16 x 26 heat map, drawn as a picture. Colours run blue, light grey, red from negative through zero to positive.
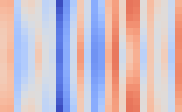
The grain runs up and down. It is mirror symmetric from top to bottom. On average the colour sits 50% of the way up the scale.
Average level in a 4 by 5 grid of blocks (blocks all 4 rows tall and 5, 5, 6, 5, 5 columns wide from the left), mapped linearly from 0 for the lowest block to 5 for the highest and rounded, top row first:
30253 | 21243 | 21243 | 30253
